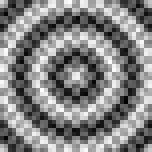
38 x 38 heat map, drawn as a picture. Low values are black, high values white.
Rings spread out from the centre. No seam splits the table. On average the colour sits 50% of the way up the scale. No row or column stands out.
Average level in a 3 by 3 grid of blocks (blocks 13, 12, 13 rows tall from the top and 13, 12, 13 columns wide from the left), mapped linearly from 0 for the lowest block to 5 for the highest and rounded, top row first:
454 | 505 | 454
